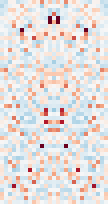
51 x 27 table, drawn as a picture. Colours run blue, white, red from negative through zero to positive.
Average level on the scale: 50%. Histogram: skewed, a long tail of high values. Mirror symmetry: left to right. Slope: none. Seam: none. Stripes: none. Grain: fine. Odd rows or columns: none.
